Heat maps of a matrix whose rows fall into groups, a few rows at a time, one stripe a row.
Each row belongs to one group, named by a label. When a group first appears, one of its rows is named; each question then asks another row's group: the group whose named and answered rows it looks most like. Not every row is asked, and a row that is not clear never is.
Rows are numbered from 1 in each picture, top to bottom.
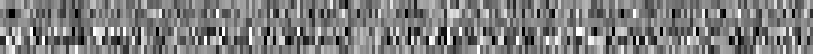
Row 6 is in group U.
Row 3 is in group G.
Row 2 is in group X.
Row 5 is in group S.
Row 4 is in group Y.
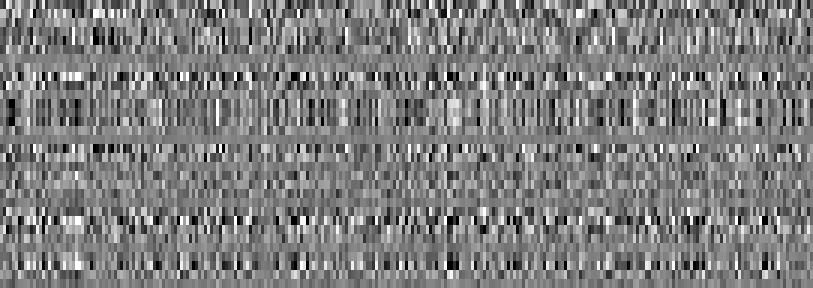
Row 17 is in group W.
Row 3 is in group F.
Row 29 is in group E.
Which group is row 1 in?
S
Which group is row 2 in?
Y
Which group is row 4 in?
W
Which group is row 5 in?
W
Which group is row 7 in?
U
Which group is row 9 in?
E
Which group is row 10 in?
S
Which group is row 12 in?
X
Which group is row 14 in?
X
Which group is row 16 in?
G
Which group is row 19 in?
X
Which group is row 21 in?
F
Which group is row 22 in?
S
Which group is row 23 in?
X
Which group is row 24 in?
S
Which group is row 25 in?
E
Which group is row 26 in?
F
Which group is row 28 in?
U
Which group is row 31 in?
G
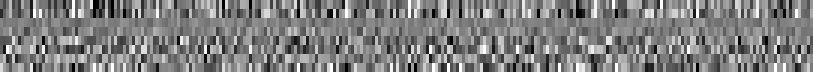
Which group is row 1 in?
W
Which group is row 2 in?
W
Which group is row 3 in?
G
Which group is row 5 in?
E
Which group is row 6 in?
S
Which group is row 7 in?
F
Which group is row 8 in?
Y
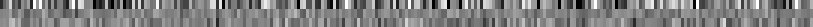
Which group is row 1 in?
W
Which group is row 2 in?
G
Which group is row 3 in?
U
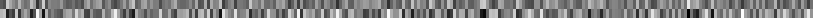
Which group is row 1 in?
S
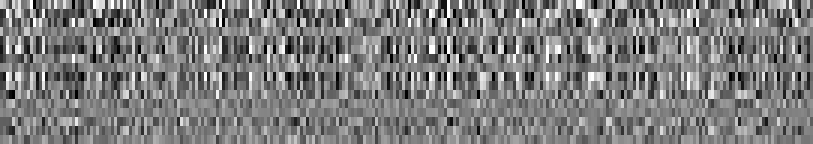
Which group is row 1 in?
Y
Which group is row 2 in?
S
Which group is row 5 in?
S
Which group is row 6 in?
S
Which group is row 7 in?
W
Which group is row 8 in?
G
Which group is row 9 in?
S
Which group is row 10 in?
S
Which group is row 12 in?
U
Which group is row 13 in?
G
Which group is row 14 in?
E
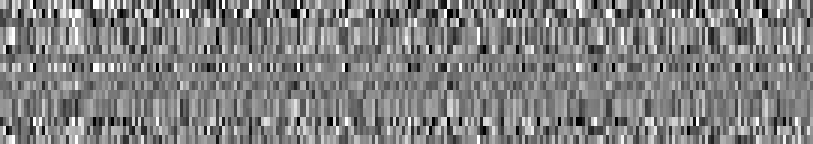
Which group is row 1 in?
Y
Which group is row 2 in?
E
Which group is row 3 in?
W
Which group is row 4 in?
U
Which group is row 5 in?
U
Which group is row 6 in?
F
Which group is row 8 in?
Y
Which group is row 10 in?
E
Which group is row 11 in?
G
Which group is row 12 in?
G
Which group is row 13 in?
G
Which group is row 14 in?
W
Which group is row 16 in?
U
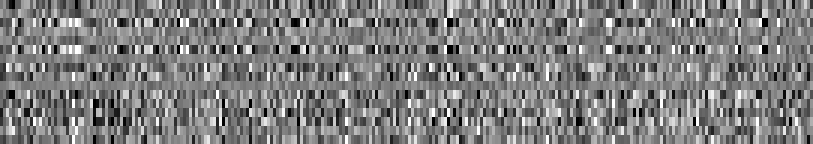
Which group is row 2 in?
G
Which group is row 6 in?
E
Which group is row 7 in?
U
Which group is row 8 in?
S
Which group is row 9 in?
W
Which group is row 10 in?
U
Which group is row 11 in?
X
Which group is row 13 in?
S
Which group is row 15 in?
U
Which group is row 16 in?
W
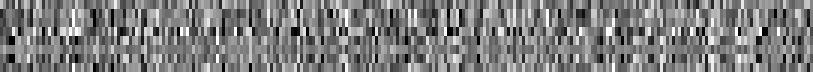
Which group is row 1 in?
F
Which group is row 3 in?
W
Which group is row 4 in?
E
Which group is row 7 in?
X
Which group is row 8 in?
W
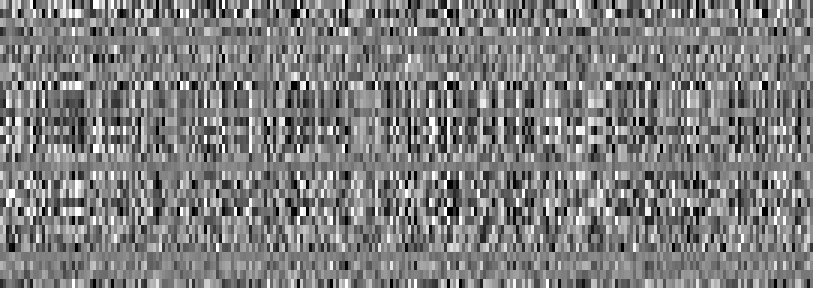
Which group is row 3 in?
Y
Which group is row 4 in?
W
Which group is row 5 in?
G
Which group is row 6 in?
F
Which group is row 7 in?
W
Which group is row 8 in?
U
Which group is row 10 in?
E
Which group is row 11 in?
S
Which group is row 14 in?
S
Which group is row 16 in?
S
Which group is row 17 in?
Y
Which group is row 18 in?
F
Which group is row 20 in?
Y
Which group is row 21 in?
E
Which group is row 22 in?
U
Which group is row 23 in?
S
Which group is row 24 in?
E
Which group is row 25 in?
Y
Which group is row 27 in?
F
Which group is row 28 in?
X
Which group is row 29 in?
U
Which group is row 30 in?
Y
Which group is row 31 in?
G
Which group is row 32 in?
W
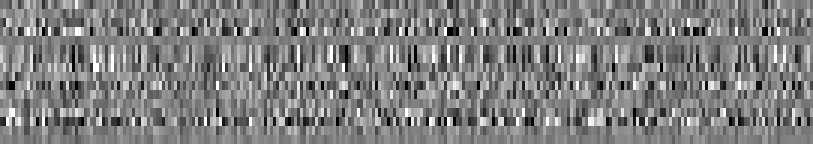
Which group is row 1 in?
E
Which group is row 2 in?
Y
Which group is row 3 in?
S
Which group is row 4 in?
E
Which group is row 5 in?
G
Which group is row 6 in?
Y
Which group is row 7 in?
Y
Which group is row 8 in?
Y
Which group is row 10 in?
X
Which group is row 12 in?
G
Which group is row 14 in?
S
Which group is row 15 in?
G
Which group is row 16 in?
G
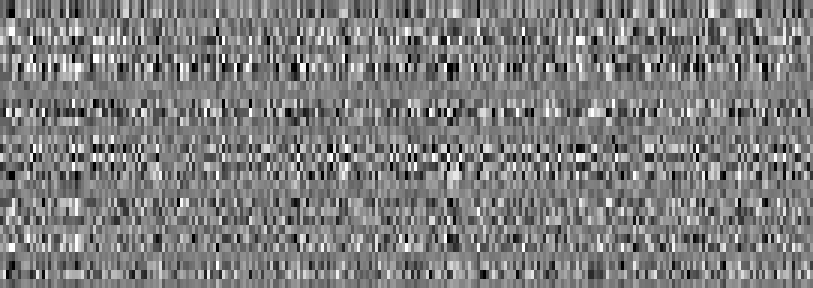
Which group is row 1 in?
X
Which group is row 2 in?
X
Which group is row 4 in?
U
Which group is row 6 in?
X
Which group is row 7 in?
Y
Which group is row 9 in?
E
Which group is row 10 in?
G
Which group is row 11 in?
U
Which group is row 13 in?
S
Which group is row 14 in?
E
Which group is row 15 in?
X
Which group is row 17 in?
W
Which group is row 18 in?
Y
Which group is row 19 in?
W
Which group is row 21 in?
G
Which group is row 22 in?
X
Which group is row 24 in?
U
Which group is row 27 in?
E
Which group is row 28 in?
U
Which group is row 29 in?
X
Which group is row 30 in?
X
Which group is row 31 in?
F
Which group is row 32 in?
X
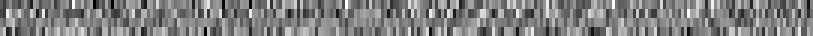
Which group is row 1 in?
W
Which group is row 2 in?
S
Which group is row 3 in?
U
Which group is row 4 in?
F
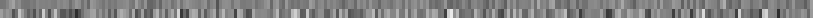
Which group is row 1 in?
U
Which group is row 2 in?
G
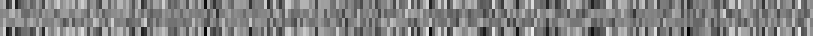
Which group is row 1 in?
F
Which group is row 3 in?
Y
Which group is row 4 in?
F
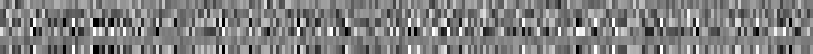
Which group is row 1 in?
F
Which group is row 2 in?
S
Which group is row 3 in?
W
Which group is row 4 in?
Y
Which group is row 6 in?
W
